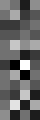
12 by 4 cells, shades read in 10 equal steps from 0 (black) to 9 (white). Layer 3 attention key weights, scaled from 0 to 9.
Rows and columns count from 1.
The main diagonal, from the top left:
5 6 3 3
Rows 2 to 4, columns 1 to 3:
4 6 2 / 2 2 3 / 3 3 4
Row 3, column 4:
4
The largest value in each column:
5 8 9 6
